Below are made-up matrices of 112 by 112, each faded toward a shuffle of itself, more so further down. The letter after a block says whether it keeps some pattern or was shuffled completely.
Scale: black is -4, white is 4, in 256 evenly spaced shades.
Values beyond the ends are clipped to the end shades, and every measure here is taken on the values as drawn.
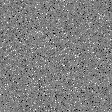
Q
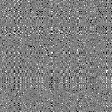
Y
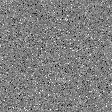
Q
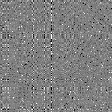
Y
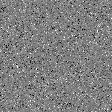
Q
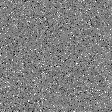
Q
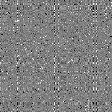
Y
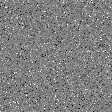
Q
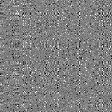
Y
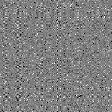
Y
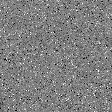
Q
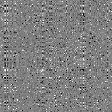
Y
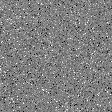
Q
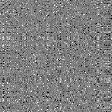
Y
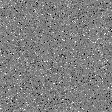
Q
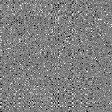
Y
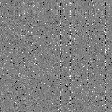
Y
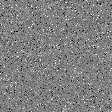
Q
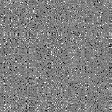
Y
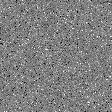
Q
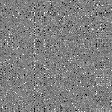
Y
